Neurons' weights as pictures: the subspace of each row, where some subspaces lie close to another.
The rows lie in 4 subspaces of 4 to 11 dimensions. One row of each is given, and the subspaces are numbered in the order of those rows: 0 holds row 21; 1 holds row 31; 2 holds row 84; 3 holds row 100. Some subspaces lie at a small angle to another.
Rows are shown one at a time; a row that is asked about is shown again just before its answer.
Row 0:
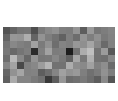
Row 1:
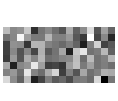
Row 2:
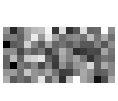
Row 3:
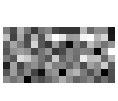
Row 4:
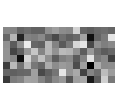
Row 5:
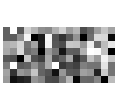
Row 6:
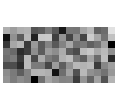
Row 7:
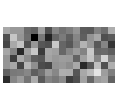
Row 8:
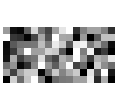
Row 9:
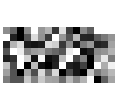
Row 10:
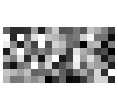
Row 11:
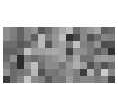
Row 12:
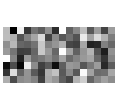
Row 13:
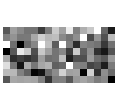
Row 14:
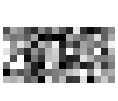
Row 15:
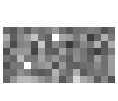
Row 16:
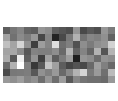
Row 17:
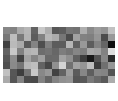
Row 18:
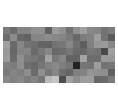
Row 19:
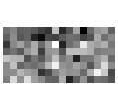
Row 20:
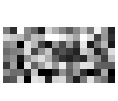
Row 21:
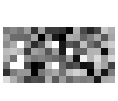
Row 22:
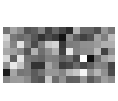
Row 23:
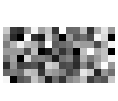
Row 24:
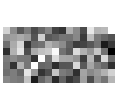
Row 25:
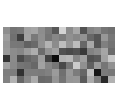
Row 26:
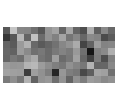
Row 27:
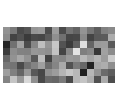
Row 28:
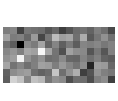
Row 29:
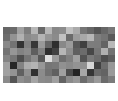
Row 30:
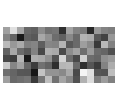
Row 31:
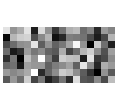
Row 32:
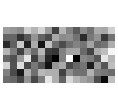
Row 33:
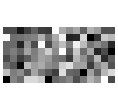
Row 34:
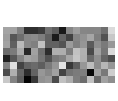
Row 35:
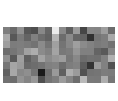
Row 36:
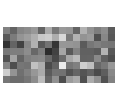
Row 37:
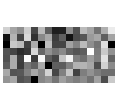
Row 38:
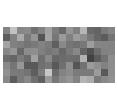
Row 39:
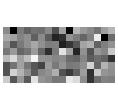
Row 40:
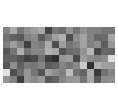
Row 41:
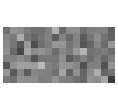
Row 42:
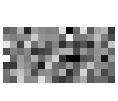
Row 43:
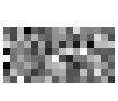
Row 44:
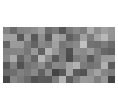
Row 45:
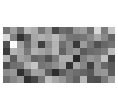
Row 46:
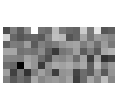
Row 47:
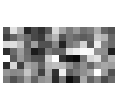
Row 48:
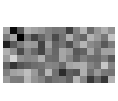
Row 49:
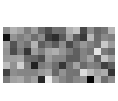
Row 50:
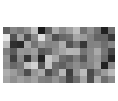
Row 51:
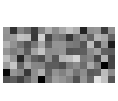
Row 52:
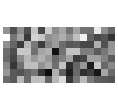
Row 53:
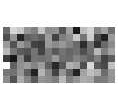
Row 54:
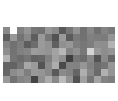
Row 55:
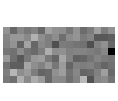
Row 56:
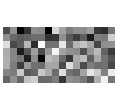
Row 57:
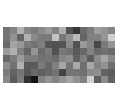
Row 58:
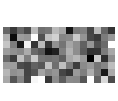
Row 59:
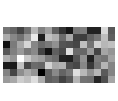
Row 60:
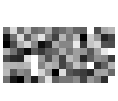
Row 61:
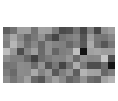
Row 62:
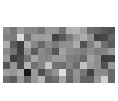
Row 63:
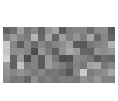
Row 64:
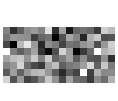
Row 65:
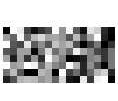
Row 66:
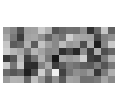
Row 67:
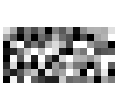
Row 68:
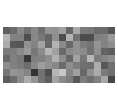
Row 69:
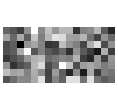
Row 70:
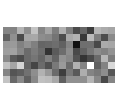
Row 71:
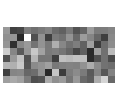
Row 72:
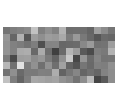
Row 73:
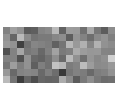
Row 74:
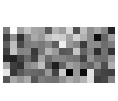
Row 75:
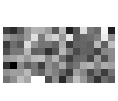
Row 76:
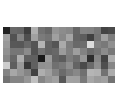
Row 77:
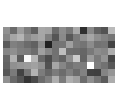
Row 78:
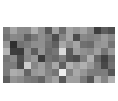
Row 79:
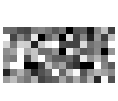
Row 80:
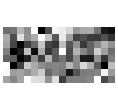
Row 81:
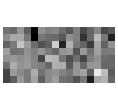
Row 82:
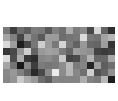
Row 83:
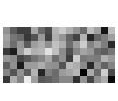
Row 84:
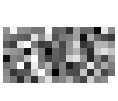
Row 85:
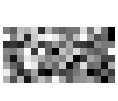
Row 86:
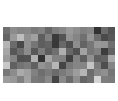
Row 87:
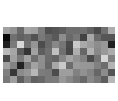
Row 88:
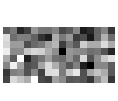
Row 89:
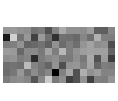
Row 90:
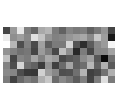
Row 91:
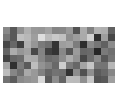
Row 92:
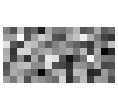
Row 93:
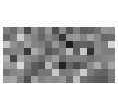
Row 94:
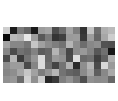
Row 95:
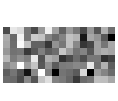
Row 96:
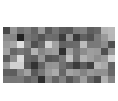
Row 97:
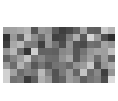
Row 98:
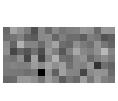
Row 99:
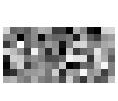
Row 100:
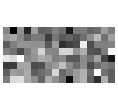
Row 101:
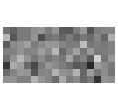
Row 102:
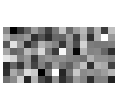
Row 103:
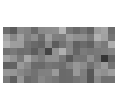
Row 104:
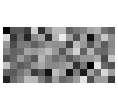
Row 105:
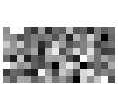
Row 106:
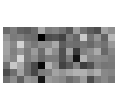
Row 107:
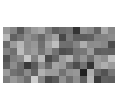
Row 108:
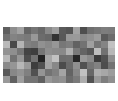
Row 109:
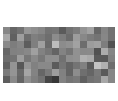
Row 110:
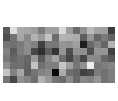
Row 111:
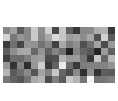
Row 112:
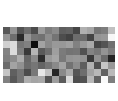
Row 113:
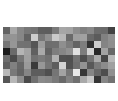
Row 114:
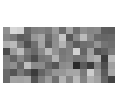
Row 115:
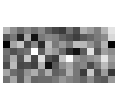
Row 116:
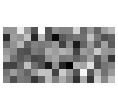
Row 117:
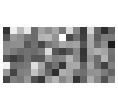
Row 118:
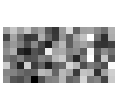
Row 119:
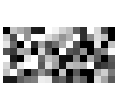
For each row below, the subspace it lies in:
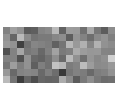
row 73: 3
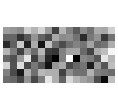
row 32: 1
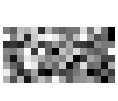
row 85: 1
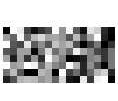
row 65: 2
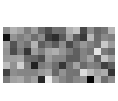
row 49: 1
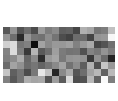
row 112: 1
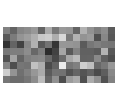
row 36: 0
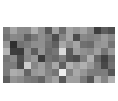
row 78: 1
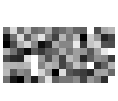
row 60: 2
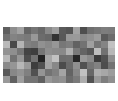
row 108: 0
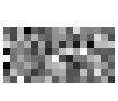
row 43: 3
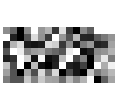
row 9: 1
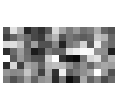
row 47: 3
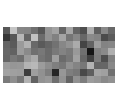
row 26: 2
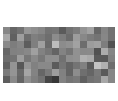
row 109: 1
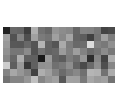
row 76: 1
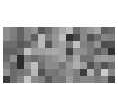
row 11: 0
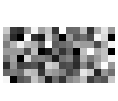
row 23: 3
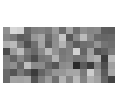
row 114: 3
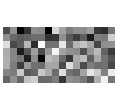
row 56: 1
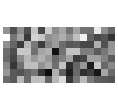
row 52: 1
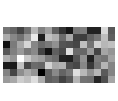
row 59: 3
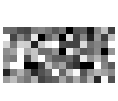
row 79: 0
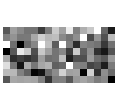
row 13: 2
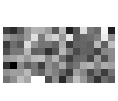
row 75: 3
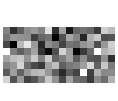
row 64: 3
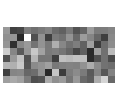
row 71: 3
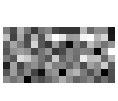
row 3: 1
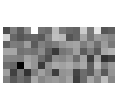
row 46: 1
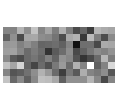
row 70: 1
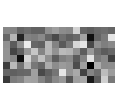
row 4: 1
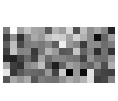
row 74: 3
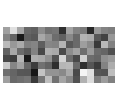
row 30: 2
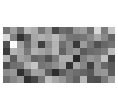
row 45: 1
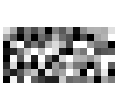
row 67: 0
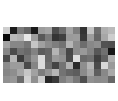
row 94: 1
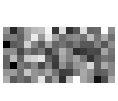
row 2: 3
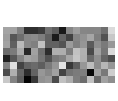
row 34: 3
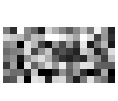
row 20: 1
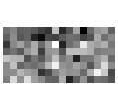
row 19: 3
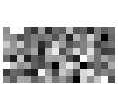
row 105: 2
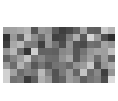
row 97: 0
